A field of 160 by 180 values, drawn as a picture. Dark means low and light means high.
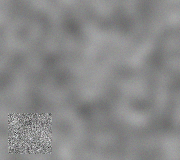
The halves do not mirror each other. No row or column stands out. An odd patch, rougher than its surroundings, sits in the bottom left. The bottom left is the roughest part. No overall slope runs across the table. A few values lie far out on both sides of the bulk.
